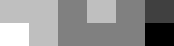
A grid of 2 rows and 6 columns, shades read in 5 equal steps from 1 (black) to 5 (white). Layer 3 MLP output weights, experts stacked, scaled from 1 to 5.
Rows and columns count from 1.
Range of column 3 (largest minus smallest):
0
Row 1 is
4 4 3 4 3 2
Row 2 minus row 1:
1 0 0 -1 0 -1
